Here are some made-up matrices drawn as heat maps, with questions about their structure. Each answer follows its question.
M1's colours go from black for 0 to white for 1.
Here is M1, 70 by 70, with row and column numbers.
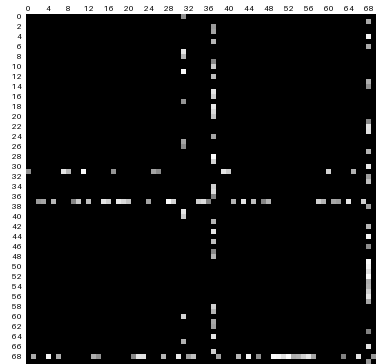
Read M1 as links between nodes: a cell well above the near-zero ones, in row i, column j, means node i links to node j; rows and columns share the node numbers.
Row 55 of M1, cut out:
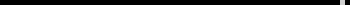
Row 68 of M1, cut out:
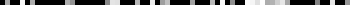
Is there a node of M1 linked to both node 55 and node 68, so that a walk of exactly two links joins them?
no
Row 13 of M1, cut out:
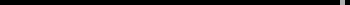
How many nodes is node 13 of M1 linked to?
1
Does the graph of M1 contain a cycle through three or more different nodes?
no
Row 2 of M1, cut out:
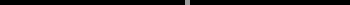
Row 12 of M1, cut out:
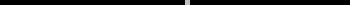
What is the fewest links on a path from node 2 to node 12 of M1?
2
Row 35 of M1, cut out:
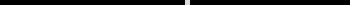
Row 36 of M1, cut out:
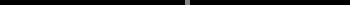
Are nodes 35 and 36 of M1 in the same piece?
yes
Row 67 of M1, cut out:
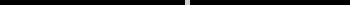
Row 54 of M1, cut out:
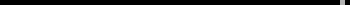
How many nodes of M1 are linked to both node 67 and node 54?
0
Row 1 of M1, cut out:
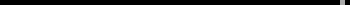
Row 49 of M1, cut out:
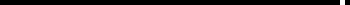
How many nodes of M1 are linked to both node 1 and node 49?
1
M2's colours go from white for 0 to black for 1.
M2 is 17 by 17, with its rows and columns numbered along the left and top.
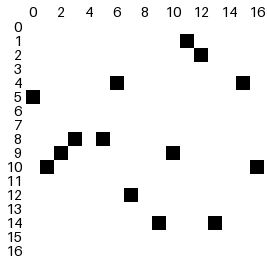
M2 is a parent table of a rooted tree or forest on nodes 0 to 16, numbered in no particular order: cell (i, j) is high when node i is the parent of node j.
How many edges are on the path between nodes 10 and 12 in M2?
3
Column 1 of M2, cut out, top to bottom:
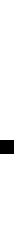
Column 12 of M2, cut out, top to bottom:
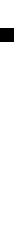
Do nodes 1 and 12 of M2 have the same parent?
no
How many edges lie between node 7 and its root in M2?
4
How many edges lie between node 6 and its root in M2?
1
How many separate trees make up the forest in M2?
3
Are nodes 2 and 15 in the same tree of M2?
no
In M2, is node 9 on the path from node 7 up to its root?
yes
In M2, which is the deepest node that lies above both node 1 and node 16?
10
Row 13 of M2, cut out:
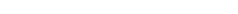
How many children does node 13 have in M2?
0
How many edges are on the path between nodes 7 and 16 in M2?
5
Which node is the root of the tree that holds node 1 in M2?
14
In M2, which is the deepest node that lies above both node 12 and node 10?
9
